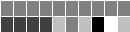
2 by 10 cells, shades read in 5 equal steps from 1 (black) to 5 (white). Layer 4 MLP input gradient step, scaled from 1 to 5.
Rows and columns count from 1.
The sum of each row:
30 29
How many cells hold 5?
1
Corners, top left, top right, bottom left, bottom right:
3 3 2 4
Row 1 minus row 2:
1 1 1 1 -1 0 -1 2 -2 -1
